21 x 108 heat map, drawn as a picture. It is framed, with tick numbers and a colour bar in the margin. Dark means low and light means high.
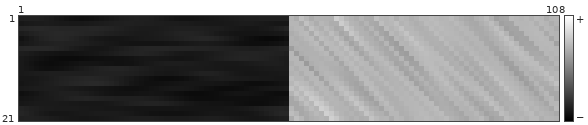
It is made of 1 by 2 panels. Panel 1,1: very low, streaked across, faint in contrast. Panel 1,2: high, slanting down to the right, faint in contrast.
